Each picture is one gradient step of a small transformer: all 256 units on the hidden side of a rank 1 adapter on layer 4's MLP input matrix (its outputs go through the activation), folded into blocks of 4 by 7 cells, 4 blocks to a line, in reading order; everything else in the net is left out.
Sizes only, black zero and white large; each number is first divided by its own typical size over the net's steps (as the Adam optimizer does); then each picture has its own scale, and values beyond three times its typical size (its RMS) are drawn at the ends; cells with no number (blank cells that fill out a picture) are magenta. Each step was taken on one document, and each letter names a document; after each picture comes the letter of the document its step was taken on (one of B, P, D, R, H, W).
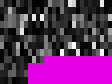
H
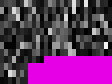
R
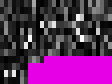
H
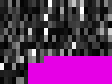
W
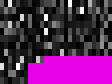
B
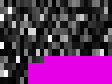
H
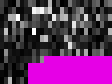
H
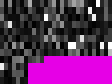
W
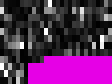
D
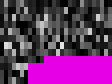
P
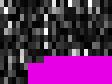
B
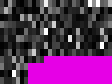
B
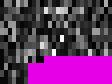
R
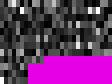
R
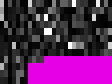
W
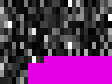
W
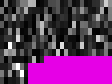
P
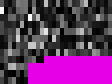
P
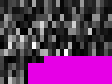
P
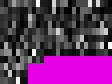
R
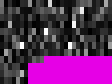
W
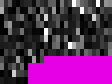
W
